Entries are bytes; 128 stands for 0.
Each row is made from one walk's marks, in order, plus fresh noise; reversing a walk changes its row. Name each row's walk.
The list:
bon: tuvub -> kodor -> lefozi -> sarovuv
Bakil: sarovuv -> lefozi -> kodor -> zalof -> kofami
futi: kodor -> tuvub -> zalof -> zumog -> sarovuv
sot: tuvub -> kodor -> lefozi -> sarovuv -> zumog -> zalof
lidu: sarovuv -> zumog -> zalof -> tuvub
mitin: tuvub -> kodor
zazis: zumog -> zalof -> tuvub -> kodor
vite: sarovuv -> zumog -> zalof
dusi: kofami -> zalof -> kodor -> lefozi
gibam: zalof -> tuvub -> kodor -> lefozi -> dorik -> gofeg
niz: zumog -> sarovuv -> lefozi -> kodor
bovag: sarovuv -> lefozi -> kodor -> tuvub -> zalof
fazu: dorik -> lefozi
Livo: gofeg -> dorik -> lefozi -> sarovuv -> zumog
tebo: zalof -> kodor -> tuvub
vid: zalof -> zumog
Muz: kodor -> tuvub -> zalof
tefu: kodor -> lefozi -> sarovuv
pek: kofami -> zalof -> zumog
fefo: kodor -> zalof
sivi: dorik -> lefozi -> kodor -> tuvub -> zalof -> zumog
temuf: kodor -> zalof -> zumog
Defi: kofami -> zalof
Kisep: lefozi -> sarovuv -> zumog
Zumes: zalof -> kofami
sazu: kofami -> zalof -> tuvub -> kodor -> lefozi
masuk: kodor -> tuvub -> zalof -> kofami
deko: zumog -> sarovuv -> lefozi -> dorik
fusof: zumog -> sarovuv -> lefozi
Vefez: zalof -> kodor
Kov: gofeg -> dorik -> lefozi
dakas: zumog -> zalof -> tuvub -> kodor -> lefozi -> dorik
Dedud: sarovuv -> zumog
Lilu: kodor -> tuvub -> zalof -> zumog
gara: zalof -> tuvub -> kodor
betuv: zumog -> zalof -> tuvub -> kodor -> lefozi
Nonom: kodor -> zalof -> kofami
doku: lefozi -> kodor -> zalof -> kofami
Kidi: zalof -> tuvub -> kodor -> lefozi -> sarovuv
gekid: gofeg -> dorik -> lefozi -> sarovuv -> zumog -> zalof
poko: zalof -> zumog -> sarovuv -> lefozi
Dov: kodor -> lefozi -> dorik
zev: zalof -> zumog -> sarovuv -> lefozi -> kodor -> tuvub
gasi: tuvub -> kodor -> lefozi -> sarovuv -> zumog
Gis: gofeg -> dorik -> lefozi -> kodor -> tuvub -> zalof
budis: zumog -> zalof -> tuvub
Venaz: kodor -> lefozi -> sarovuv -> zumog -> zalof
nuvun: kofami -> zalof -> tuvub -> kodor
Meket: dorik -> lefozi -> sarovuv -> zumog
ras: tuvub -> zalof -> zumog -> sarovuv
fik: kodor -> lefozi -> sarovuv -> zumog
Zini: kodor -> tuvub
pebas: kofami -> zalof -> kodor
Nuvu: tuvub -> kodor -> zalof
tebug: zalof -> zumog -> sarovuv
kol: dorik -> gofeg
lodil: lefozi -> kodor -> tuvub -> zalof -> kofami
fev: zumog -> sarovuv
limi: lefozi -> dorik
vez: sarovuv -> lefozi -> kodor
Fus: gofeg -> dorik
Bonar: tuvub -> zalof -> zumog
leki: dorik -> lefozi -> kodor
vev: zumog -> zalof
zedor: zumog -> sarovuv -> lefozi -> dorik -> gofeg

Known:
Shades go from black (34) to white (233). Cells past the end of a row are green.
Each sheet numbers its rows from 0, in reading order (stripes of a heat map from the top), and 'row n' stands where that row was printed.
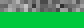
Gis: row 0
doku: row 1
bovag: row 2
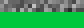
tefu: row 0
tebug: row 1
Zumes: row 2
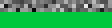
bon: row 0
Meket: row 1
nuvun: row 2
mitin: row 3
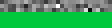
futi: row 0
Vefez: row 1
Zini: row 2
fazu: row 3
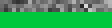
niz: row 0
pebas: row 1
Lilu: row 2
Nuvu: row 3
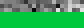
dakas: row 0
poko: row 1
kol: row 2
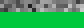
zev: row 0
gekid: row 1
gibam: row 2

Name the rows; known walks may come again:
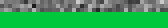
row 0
dakas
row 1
lodil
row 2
Nonom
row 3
Zumes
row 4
niz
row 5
Defi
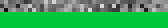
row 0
Meket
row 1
Muz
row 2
Gis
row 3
zazis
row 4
gasi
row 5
gekid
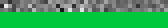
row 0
vid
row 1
tebo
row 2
Livo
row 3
pebas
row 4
betuv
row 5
sivi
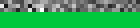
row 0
mitin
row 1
Kov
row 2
nuvun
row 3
temuf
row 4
fev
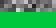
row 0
vite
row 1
sot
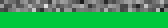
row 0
zev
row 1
gara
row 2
leki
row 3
vez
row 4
futi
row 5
pek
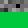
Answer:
fik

